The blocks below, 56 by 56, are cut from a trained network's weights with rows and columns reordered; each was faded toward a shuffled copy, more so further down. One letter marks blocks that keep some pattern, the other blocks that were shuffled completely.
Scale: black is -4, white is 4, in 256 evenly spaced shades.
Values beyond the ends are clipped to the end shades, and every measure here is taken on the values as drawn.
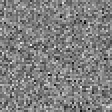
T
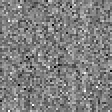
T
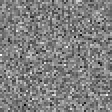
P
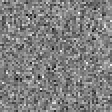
T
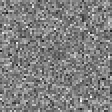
P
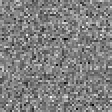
T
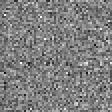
T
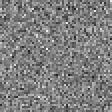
T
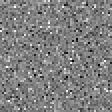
P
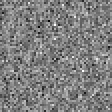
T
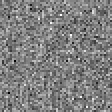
T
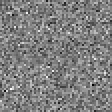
P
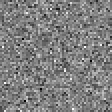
P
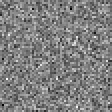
T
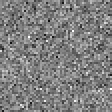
P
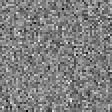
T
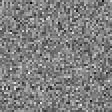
T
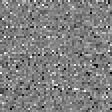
T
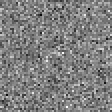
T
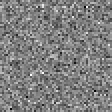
T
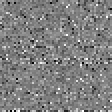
T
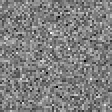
P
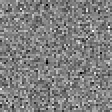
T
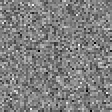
P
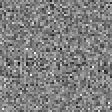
T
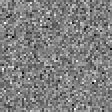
P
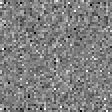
T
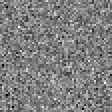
P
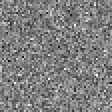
P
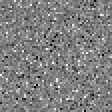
P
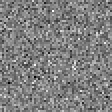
P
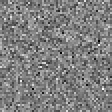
P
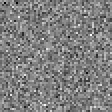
P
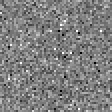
P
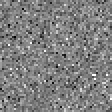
P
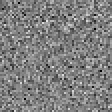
T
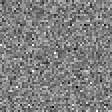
T
